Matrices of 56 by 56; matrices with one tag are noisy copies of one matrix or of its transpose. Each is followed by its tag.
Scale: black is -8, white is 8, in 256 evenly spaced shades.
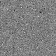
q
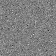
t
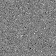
t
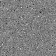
q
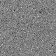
q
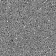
q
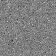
q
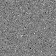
t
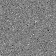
t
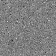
q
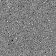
q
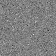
t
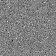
q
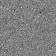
q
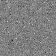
q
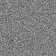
q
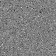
q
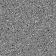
t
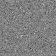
t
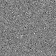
t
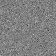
t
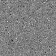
q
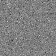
q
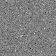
t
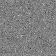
t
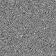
t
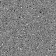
q
